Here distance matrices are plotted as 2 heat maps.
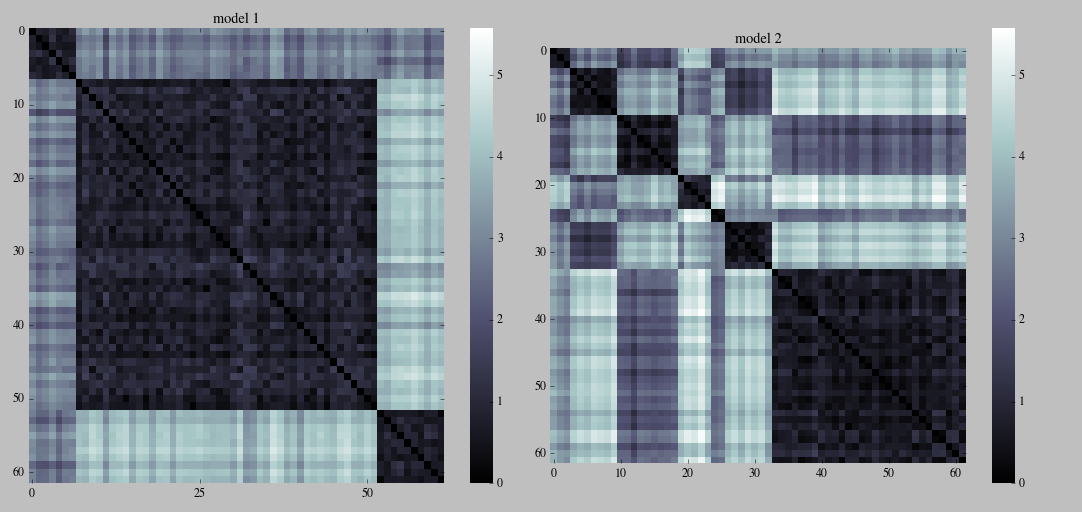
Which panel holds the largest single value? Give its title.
model 2
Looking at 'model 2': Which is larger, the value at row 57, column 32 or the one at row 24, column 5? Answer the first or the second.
the first
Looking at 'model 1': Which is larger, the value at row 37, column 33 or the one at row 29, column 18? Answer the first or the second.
the first
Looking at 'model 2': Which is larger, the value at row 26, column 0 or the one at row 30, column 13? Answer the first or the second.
the second
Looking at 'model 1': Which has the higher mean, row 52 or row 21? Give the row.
52
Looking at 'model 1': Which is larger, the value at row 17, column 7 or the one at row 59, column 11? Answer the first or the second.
the second
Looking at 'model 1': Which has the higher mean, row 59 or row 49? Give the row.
59
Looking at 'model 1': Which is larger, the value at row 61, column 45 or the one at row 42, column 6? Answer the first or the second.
the first
